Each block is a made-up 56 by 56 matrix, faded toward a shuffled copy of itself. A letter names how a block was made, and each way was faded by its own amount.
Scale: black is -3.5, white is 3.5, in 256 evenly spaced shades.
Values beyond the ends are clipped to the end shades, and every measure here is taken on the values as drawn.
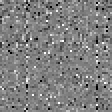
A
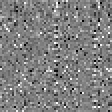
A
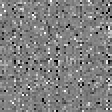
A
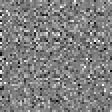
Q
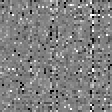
A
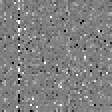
A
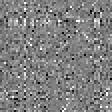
Q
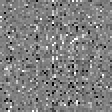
A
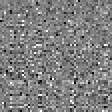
Q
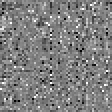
A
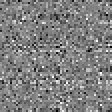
Q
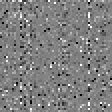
A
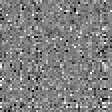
Q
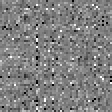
A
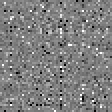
A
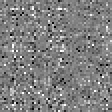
A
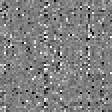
A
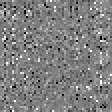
A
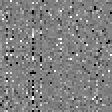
A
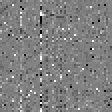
A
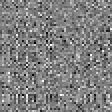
Q
